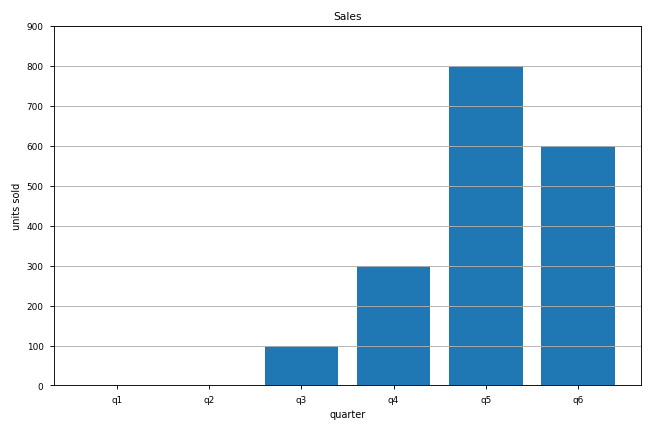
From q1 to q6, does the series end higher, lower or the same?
higher
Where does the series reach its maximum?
q5
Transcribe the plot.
Title: Sales
x-axis: quarter, ticks q1 q2 q3 q4 q5 q6
y-axis: units sold, ticks 0 100 200 300 400 500 600 700 800 900
Values:
0 0 100 300 800 600
